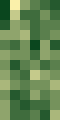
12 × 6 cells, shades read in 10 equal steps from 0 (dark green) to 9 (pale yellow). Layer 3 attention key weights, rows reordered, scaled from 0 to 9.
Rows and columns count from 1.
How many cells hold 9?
1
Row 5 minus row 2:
3 -5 2 -2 1 -1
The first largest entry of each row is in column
2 2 2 3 5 1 1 4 1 4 1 6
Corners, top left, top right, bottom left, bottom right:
0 1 5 6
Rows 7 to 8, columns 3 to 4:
3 4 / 2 7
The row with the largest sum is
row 9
